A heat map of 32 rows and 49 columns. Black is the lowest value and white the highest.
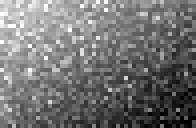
Neither half mirrors the other. There are no regular stripes. No single row or column stands out from its neighbours. The bottom right is the ninth with the lowest average. The field climbs toward the top left. The ninth with the highest average is the top left.
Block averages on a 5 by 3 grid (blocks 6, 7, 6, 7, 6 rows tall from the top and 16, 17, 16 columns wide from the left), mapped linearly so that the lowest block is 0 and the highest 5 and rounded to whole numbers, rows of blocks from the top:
5 4 3 / 4 3 2 / 4 2 1 / 3 2 0 / 2 1 0
